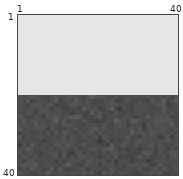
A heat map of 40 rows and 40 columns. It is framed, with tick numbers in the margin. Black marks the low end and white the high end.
The table splits into 2 rows of 1 panel. Panel 1,1: very high, flat. Panel 2,1: low, fine-grained, faint in contrast.
